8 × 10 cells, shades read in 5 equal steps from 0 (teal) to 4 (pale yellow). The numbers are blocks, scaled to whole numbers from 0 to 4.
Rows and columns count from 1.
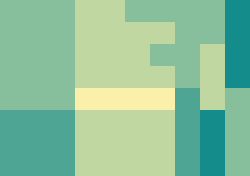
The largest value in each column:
2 2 2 4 4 4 4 2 3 2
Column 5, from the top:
3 3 3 3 4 3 3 3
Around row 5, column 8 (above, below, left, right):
2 1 4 3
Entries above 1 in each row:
9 9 9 9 9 5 5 5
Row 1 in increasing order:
0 2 2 2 2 2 2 2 3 3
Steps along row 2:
same same up same same same down same down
